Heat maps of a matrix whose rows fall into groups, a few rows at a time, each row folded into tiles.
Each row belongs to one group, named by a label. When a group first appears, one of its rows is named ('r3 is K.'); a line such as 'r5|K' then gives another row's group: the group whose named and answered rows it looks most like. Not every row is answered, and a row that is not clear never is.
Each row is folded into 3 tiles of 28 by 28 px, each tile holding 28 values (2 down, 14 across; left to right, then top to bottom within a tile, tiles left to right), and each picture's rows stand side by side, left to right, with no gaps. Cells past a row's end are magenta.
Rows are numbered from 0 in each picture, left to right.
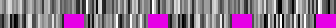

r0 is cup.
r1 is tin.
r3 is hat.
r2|cup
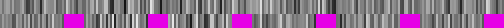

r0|hat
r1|hat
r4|tin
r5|hat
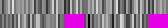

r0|tin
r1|tin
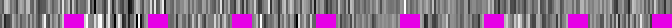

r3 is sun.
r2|tin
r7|hat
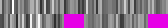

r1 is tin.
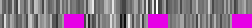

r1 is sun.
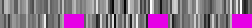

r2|sun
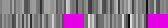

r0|hat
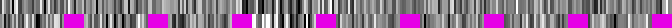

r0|tin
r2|sun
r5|tin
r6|tin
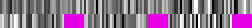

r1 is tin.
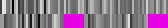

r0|tin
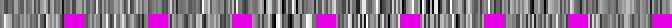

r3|tin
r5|tin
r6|hat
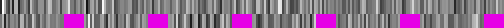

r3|sun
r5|tin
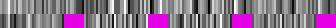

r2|hat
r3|hat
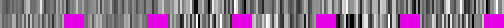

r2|hat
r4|cup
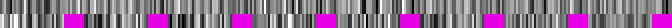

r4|hat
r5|cup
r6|hat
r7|sun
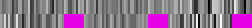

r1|tin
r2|hat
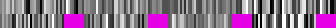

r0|hat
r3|tin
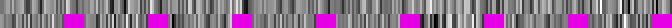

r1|hat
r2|sun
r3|hat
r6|sun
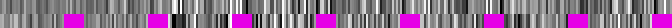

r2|sun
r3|tin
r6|cup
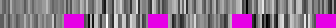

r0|cup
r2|sun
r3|cup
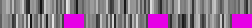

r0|hat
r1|hat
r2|cup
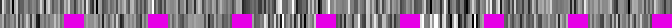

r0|tin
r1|tin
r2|sun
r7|hat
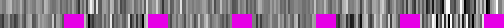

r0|cup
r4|cup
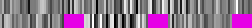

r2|tin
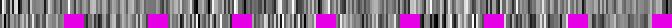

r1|cup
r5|cup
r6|sun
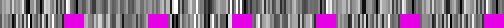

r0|hat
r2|sun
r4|hat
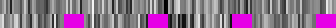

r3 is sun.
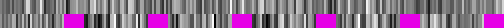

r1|cup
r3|cup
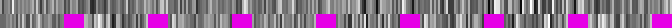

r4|hat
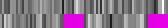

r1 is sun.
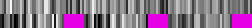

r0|cup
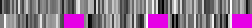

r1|sun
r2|sun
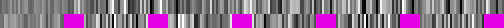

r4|hat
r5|hat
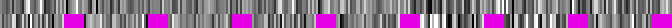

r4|sun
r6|tin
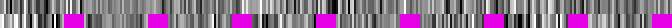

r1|sun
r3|cup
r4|tin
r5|hat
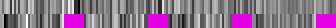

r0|sun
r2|cup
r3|sun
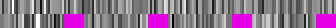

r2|tin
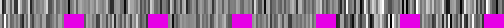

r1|hat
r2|tin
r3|tin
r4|cup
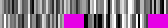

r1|cup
